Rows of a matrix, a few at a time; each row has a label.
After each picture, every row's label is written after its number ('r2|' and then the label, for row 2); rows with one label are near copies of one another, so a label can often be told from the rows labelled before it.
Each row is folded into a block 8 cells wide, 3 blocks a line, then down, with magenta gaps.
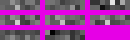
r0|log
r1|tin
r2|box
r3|log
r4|log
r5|log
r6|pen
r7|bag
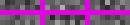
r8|bag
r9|log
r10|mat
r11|tin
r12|pen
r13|tin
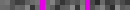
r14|tin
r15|tin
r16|pen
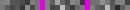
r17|tin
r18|log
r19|log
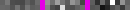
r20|tin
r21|log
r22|box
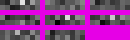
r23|box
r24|tin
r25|bag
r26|bag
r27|box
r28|box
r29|mat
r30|bag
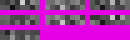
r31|box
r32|log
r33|box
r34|tin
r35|log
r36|box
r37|pen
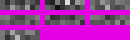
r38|pen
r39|box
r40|log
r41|tin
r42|bag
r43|tin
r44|log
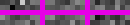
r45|box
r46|tin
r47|pen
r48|tin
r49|tin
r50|bag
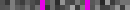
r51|pen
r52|mat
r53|mat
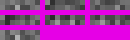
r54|log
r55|bag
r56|tin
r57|bag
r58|pen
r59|pen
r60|log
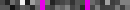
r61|box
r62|bag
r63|mat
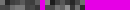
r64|bag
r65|bag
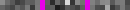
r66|tin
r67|box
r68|log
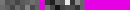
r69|tin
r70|box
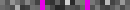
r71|log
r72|box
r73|mat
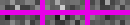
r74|log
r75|log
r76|mat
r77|pen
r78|mat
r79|tin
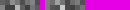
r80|log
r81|log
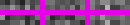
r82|pen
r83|tin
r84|log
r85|bag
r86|bag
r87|log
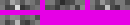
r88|log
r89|tin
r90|log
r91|log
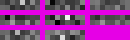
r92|box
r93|bag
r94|tin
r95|pen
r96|box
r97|pen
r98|mat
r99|log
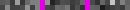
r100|mat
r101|bag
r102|box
